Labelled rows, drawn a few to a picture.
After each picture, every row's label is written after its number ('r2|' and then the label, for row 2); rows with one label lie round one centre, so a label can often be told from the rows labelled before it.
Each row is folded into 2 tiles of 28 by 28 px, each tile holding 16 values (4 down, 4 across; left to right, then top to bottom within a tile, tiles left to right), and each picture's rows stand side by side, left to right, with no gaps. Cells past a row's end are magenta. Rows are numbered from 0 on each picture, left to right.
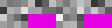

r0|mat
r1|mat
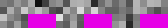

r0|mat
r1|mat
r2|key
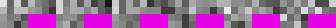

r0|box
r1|box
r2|box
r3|key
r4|box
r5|mat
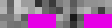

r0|box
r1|key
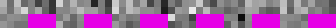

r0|box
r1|box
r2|box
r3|mat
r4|key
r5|box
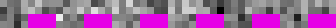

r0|key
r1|mat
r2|box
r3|box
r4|key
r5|key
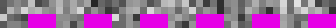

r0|mat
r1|box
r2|mat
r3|box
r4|key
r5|box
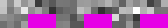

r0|box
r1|key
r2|mat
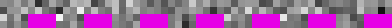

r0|mat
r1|mat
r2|box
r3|key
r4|mat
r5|mat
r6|key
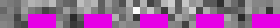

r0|key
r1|key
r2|mat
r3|box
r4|key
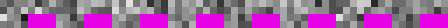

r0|mat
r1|key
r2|box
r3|box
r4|key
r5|box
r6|mat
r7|key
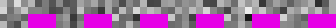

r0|box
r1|key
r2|mat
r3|mat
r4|mat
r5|mat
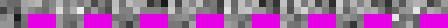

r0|key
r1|box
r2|box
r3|box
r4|box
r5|box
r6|box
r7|mat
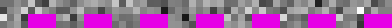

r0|mat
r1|key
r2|box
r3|key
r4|mat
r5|mat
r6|mat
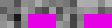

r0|key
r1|key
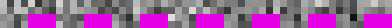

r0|box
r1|box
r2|key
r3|mat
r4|key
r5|key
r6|key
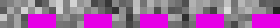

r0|mat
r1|box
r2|key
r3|key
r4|box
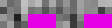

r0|key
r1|key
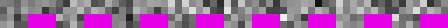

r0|key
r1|mat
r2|key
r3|box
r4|box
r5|mat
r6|box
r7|mat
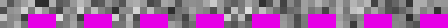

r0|mat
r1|mat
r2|mat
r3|key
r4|mat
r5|key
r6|box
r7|key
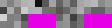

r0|mat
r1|key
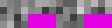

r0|key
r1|key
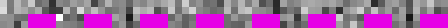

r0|box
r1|mat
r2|key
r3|box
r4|box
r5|key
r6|mat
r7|key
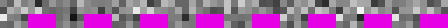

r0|mat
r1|key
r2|mat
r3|key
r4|box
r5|mat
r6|mat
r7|mat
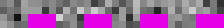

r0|key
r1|mat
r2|key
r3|box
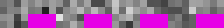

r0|key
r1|mat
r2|box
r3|key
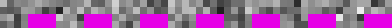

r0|key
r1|mat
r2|box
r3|box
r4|key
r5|key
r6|mat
